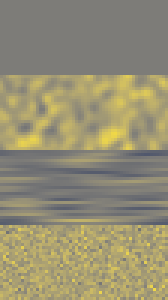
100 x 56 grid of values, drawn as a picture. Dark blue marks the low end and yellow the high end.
It is made of 4 by 1 panels. Panel 1,1: middling, flat. Panel 2,1: high, blotchy. Panel 3,1: middling, streaked across. Panel 4,1: high, fine-grained.
